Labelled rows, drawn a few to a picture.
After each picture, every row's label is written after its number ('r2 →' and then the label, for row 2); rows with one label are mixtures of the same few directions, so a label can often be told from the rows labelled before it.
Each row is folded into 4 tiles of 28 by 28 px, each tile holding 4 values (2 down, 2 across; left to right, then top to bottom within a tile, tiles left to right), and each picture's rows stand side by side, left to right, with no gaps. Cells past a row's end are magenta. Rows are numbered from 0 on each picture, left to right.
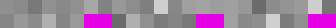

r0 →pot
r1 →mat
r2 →pot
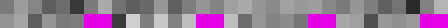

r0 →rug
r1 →pot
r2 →pot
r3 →rug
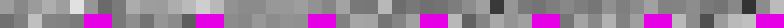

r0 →rug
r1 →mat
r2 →rug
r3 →mat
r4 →mat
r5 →pot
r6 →rug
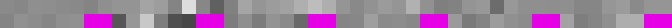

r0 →pot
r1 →rug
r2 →mat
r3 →rug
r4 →mat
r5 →rug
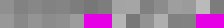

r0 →mat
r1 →pot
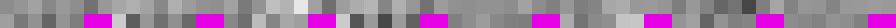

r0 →pot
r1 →pot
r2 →rug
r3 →pot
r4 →rug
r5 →rug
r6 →rug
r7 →mat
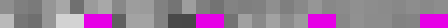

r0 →rug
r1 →rug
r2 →pot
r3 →rug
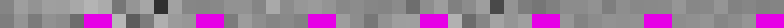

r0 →mat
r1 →mat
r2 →mat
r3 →rug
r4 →mat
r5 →mat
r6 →mat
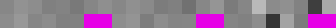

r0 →rug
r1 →rug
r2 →pot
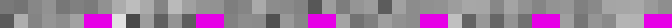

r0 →pot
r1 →pot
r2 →pot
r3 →mat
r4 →pot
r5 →rug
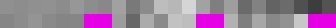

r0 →rug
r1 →rug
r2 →mat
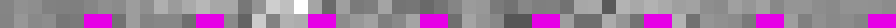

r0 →rug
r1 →mat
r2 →rug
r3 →mat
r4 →rug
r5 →mat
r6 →pot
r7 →pot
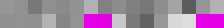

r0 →pot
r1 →rug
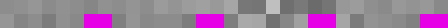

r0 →pot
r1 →mat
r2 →mat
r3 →pot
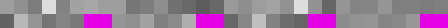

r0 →mat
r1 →mat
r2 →rug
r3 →mat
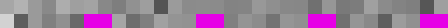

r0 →pot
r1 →mat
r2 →pot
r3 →pot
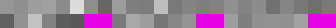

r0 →rug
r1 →mat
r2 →mat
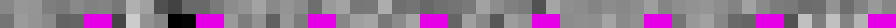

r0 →rug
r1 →rug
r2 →pot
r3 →mat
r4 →pot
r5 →pot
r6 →rug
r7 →pot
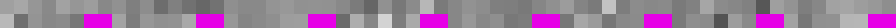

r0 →pot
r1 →mat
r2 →rug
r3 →pot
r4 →rug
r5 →mat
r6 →pot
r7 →rug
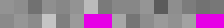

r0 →pot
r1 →mat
